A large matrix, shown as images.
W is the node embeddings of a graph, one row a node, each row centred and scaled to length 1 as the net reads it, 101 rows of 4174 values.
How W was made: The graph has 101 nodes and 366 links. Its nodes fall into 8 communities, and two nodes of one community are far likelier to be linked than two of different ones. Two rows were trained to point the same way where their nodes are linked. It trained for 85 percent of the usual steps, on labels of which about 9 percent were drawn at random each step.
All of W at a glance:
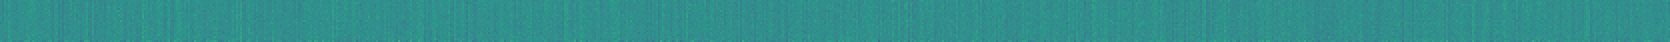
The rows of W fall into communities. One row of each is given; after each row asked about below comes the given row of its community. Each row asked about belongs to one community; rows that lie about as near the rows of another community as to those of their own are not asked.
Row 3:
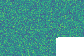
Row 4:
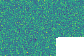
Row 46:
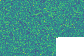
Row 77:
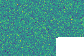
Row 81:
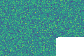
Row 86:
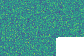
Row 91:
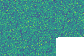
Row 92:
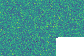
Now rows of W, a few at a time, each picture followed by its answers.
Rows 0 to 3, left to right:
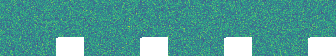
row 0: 92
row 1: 81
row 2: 4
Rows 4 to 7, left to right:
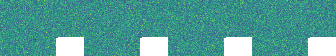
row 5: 4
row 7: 81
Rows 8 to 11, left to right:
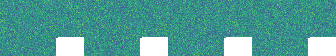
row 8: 77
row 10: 86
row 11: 92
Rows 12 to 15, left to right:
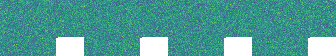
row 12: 77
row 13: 91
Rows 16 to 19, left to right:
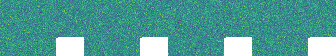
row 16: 81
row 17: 86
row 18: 77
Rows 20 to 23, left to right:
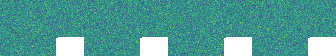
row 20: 4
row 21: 77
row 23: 4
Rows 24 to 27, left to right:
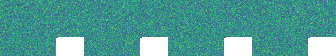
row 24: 92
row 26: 81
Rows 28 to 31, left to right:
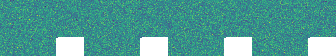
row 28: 86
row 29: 81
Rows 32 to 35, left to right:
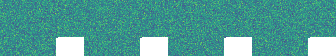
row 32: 3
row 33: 86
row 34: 4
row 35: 92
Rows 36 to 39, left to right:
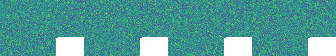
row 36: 92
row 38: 81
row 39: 91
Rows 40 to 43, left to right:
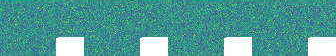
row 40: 86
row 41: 91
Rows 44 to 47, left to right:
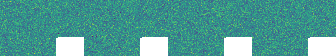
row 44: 92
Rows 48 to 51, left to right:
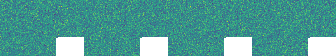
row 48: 81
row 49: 91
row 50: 86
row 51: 4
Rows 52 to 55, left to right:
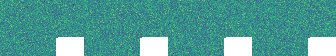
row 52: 81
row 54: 3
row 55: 86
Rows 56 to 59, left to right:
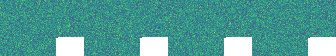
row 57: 92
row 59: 81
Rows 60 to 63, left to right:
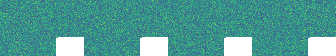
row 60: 91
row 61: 4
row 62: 3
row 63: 46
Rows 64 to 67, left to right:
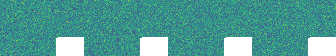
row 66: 3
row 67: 4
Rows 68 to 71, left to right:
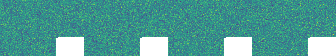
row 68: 92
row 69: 3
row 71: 91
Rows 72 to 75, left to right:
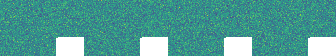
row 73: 3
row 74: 91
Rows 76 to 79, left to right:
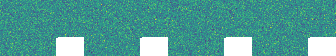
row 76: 91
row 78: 92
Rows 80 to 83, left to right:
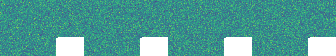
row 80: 92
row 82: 91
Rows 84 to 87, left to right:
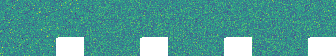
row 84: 3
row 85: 91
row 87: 4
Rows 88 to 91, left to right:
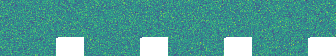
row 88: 4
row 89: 81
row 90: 4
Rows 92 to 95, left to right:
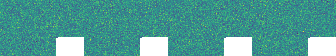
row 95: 81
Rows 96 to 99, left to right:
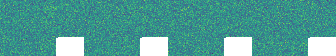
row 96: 46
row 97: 46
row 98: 92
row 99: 46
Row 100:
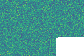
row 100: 91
